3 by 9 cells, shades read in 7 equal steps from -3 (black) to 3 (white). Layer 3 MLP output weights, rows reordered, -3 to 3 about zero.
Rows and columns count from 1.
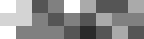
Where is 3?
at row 1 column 1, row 1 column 5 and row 3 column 1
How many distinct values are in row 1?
5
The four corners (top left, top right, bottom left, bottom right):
3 1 3 -1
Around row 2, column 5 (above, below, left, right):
3 -1 -1 -1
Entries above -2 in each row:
9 9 8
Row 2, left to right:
2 2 0 -1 0 -1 1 0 0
